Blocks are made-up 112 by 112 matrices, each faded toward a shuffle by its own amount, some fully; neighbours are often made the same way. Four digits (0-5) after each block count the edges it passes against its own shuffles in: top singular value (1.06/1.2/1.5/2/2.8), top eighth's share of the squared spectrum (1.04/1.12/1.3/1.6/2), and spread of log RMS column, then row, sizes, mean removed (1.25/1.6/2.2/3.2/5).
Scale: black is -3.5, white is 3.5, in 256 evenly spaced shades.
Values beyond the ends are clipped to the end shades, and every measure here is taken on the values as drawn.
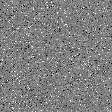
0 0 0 0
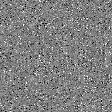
3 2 1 1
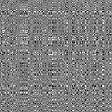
5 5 4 4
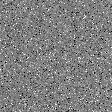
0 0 0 0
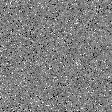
0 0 0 0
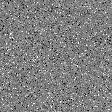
1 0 0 0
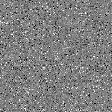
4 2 1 1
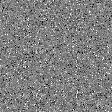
3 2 0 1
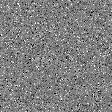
3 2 0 0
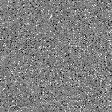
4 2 1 1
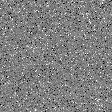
0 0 0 0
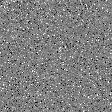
2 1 0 0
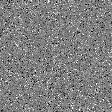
2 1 0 0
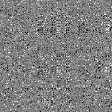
4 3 2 2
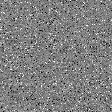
3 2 1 1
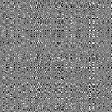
5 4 4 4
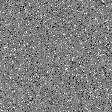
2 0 0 0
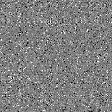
4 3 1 1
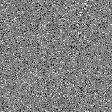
3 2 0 1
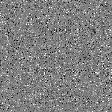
3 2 1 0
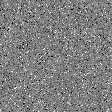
2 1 0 0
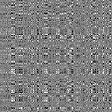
5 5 4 4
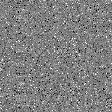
3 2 1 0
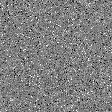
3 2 0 0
